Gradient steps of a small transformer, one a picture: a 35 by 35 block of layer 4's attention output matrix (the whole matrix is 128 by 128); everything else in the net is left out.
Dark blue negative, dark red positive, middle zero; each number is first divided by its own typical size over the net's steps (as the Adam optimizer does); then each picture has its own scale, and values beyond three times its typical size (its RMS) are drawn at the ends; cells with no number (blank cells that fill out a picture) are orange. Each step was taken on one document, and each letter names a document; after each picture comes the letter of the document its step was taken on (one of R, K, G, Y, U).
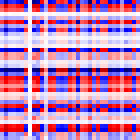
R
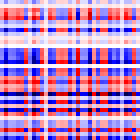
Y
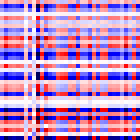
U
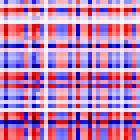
Y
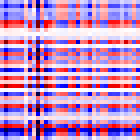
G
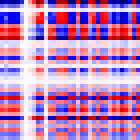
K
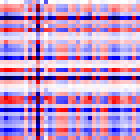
G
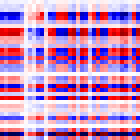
K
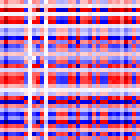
R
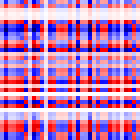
R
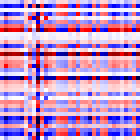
U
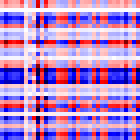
U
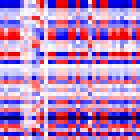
K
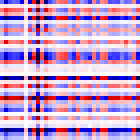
G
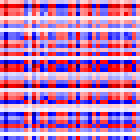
R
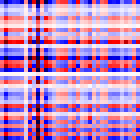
G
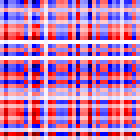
Y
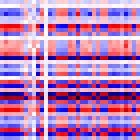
K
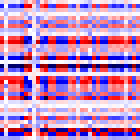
K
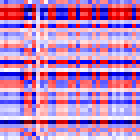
R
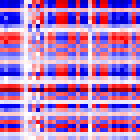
K
